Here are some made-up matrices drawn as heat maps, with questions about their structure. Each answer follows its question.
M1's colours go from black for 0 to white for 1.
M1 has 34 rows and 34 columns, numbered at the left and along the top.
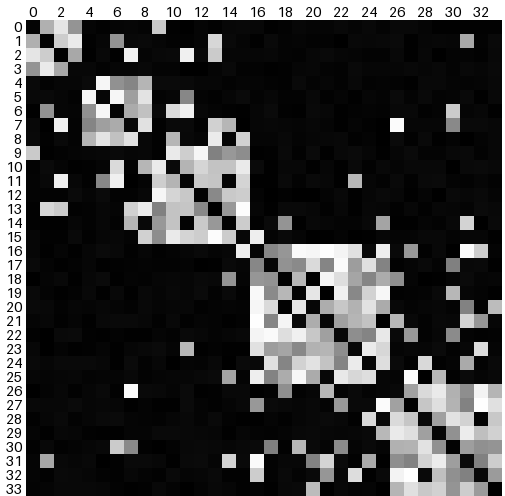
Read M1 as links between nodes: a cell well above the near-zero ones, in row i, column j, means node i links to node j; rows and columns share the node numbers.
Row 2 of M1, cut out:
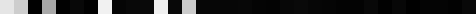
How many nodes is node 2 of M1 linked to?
6
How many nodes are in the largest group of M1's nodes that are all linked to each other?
7
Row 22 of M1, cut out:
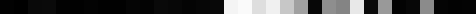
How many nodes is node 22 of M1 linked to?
11
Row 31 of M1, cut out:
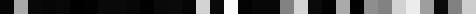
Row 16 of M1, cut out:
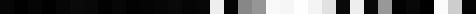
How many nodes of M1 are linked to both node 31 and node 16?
4
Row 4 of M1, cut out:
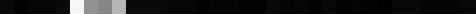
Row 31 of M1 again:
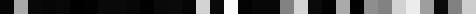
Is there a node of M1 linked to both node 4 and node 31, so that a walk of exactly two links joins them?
no
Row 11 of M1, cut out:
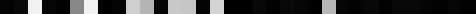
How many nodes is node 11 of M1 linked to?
9
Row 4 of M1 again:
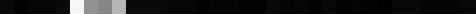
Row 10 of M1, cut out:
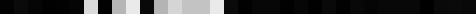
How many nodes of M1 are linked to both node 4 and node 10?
2
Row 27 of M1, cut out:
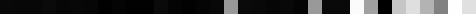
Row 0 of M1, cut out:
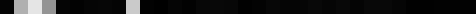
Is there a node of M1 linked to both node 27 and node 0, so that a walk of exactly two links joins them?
no
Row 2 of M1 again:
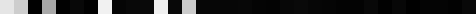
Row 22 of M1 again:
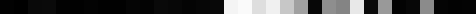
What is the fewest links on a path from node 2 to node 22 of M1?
3
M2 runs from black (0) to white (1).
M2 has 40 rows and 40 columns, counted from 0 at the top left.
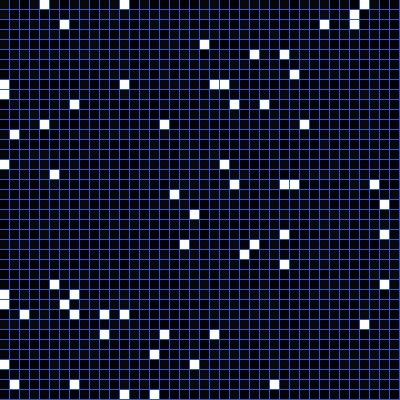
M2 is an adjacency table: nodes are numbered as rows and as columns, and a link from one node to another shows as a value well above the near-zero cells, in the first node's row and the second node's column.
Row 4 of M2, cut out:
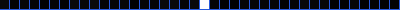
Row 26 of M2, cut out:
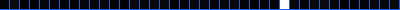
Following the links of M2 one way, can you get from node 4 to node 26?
no
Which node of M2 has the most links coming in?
node 0
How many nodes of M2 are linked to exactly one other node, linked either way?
4
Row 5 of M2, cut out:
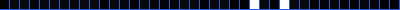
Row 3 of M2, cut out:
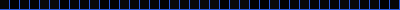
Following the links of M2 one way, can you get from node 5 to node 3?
no
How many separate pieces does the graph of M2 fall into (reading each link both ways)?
5
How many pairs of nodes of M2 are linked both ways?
4
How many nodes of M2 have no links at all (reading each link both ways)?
4
